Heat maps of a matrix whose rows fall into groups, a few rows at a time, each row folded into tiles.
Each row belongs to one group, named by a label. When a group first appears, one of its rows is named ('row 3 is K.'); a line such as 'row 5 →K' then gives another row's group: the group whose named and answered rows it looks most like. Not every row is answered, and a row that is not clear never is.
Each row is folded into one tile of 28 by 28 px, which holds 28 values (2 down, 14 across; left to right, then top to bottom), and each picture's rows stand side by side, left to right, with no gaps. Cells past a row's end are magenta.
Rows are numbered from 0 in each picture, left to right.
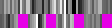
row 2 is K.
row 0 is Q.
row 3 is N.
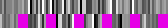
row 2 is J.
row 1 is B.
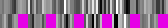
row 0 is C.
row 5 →K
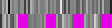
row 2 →N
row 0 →J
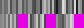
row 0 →K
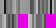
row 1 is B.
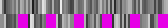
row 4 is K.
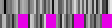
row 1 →J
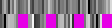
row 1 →C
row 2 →K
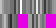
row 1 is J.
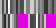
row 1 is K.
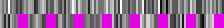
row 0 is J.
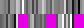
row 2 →K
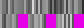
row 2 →K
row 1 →N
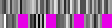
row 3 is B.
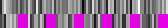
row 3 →B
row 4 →Q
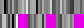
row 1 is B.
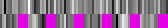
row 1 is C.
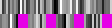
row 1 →K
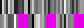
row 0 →B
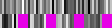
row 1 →J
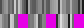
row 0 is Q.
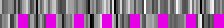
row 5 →N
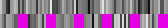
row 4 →K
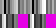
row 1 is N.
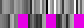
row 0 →Q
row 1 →Q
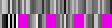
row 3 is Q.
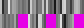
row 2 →C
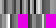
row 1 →B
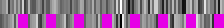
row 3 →K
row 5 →N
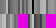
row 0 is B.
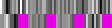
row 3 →J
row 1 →N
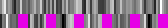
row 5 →C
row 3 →B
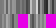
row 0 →K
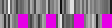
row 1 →B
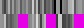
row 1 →K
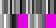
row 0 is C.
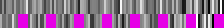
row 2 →B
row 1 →J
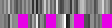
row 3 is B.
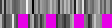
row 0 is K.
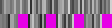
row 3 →J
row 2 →J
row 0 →Q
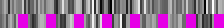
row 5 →N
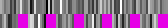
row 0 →C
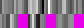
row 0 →Q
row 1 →C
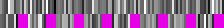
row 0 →B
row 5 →N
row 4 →J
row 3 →B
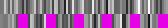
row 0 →N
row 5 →J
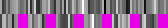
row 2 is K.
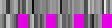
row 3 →Q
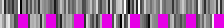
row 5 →Q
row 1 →K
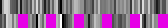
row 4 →Q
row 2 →C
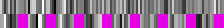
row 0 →C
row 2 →C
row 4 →J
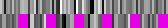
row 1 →J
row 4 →J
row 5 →J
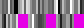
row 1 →C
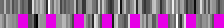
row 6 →K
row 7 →N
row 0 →N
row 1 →Q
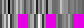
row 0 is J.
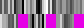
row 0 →B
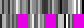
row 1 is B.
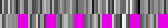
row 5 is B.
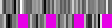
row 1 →J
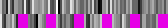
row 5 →J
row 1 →Q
